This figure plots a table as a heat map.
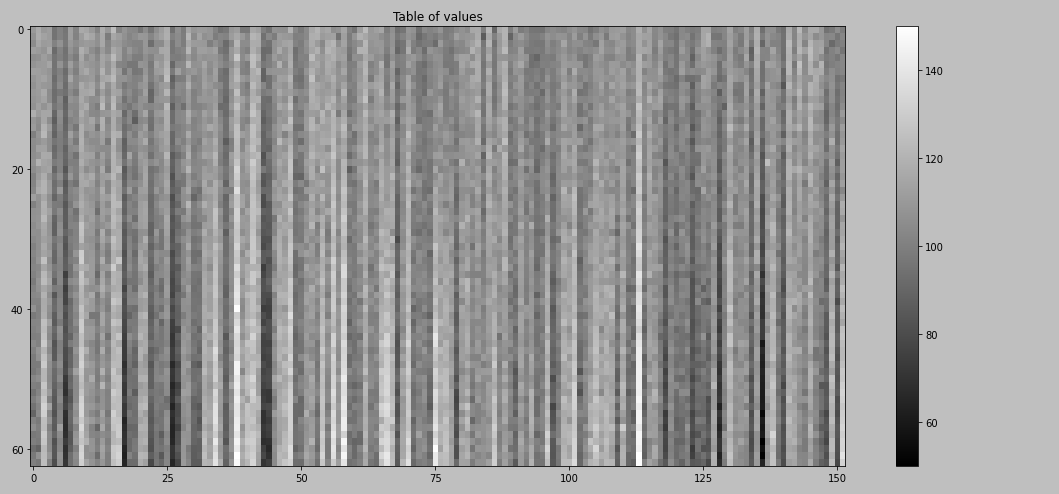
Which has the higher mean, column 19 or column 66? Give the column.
66
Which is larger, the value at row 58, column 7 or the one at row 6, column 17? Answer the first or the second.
the second
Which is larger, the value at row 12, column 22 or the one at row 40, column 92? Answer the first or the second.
the second
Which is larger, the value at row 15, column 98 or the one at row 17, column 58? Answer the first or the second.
the second
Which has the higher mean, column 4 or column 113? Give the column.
113
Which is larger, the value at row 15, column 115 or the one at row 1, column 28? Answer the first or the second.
the first
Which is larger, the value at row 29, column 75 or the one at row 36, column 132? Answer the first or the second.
the first
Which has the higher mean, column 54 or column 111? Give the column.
54
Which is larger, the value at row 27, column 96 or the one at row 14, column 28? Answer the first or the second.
the first
